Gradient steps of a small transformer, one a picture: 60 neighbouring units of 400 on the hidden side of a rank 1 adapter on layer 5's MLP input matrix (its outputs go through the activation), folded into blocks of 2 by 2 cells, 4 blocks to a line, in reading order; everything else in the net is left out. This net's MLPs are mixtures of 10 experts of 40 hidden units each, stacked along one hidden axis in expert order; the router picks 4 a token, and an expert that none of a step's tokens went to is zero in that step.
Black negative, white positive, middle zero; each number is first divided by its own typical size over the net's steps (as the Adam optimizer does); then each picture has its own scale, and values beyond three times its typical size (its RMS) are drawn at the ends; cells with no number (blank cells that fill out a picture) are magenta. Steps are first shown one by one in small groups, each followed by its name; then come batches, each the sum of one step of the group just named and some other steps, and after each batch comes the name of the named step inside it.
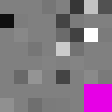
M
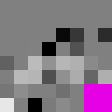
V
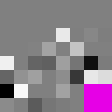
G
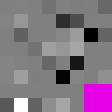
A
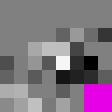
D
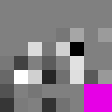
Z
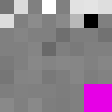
V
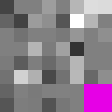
Z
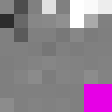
V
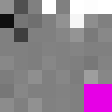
G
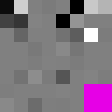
M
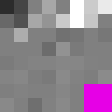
V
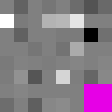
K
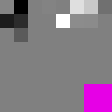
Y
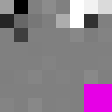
Y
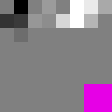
Y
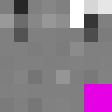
K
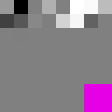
Y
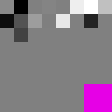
Y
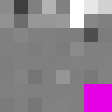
K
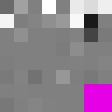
K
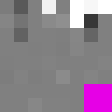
K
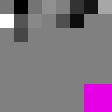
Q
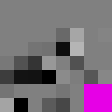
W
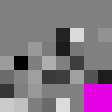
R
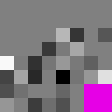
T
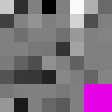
W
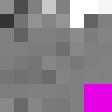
W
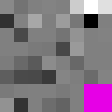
W
